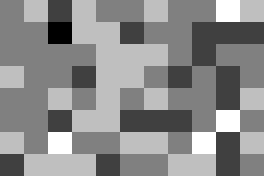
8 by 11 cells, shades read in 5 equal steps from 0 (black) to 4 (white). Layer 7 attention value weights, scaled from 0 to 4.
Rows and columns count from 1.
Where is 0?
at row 2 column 3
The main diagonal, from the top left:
2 2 2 1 3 1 3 3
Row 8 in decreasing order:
3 3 3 3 3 2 2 2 1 1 1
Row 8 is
1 3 3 3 1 2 2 3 3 1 2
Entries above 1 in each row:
10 6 10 8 10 7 10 8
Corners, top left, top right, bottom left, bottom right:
2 3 1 2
